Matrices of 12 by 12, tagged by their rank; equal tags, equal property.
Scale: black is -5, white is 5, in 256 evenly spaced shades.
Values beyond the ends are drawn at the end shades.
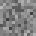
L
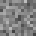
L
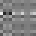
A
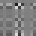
A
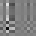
A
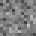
L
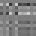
A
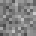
L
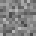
L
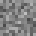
L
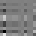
A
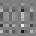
A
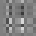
A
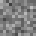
L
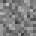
L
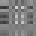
A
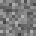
L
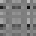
A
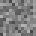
L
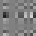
A
